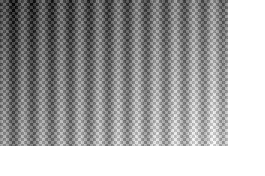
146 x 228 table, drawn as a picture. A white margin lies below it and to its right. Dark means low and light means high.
There is an overall slope up to the bottom right. The halves do not mirror each other. No lone cell stands out from its neighbours. On average the colour sits 50% of the way up the scale. The ninth with the highest average is the bottom right. Upright stripes repeat 12 times across the table. The top left is the ninth with the lowest average.
